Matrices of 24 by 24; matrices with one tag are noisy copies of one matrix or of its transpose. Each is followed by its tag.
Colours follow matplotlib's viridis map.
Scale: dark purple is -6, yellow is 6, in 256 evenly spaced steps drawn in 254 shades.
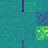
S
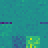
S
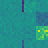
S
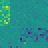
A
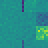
S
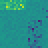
A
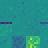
S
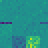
S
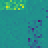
A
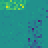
A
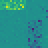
A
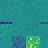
S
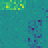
A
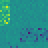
A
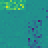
A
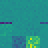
S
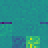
S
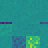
S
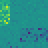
A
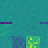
S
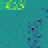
A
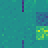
S
